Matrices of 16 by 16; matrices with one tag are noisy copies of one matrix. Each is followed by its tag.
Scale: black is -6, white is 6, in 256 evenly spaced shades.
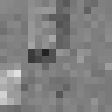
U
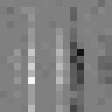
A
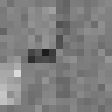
U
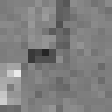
U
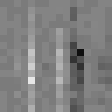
A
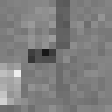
U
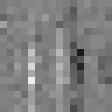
A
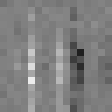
A
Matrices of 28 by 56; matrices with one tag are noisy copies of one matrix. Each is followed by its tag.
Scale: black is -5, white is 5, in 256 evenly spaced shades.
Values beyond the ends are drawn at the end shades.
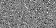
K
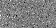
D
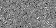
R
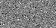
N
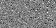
K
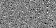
K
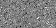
R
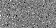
D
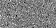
D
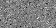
R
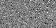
K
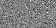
K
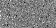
D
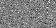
K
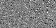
K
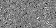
R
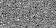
N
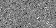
R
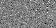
K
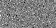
D
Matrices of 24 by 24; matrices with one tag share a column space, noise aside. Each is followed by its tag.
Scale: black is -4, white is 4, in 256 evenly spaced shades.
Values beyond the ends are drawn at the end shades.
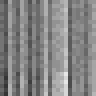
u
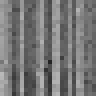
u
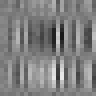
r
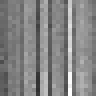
u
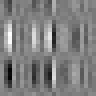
r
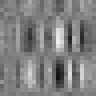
r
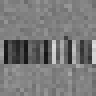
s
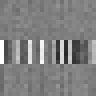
s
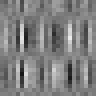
r
